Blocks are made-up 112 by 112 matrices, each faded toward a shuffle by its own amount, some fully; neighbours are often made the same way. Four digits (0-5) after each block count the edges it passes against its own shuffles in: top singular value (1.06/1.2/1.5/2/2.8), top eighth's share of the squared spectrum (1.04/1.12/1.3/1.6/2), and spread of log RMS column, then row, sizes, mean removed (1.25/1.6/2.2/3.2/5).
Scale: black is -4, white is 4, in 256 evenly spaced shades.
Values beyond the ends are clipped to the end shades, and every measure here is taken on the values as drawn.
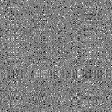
5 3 2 2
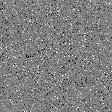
0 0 0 0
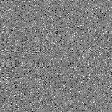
4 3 1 1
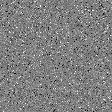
3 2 0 0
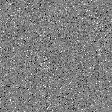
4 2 0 0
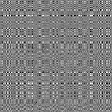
5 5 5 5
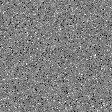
0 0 0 0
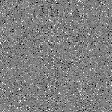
4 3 1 1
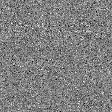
0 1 0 2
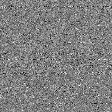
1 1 0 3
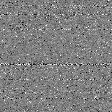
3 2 0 3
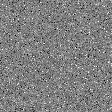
2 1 0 0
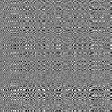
5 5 4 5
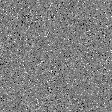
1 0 0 0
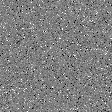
0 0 0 0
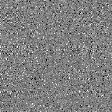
4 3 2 2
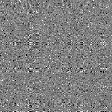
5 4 2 3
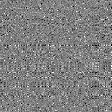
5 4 2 3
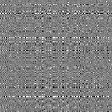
5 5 3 4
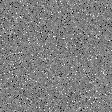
0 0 0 0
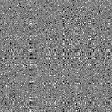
5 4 3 3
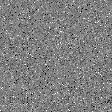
3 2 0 1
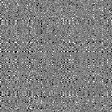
5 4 3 3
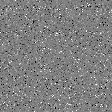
3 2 0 1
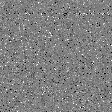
3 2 0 1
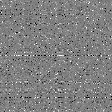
4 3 1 2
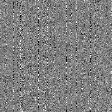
2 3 4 0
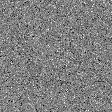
0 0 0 0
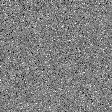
0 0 0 0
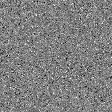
0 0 0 0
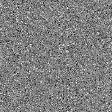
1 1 2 0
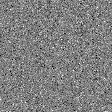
0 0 1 0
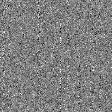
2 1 3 0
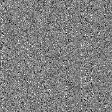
1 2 3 0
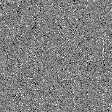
1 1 2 0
